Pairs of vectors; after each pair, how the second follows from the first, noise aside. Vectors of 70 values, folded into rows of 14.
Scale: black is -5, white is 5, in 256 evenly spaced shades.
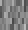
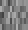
shuffled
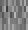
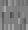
partly zeroed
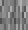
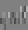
partly zeroed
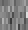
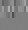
partly zeroed
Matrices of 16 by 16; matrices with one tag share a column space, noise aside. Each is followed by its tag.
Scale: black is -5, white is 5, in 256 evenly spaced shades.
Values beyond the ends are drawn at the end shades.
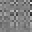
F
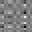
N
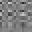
F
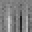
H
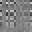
F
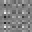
N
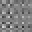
N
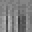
H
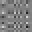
N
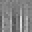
H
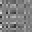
N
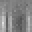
H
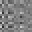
N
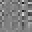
F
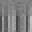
H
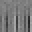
H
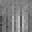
H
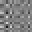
N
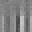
H
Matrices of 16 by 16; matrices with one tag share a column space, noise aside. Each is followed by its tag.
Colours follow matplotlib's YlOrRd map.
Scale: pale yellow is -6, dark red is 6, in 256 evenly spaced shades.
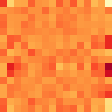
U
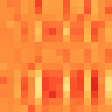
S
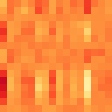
S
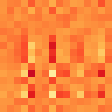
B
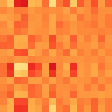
U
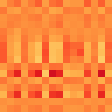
B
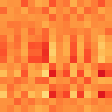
B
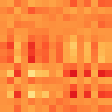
B
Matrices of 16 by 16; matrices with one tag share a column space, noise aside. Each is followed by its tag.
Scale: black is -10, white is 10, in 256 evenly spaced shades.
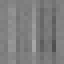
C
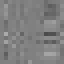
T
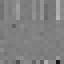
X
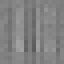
C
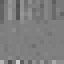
X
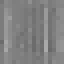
C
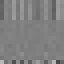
X
